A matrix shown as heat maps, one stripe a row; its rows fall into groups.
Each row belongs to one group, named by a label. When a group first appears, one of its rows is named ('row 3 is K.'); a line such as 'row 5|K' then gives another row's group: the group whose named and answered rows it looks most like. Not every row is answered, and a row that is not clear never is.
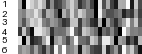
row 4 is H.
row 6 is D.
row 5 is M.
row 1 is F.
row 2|F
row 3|F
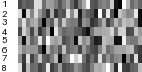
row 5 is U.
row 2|F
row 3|D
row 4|M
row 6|D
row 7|F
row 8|M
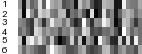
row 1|U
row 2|U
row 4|H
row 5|F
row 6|U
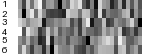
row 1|F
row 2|F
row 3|D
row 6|M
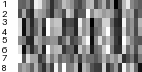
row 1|H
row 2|H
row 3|U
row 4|U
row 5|H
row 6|U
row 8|D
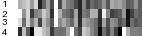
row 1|D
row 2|M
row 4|H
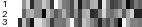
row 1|M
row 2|D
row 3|H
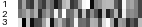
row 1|H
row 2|D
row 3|M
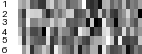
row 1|U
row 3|U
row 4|U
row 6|M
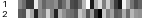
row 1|H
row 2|U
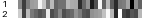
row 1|F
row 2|M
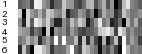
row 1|H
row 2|U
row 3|F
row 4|M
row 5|D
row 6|H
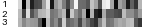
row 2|U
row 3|D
